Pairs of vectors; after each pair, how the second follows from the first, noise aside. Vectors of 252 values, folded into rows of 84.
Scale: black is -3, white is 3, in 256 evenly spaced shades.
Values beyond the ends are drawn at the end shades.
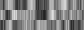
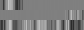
partly zeroed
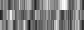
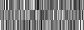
shuffled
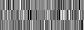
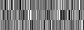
negated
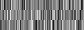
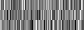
negated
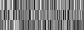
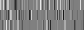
partly zeroed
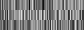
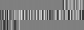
partly zeroed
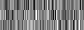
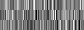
negated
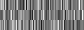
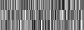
shuffled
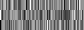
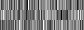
shuffled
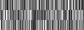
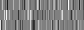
partly zeroed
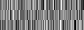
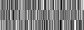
negated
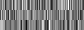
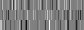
partly zeroed
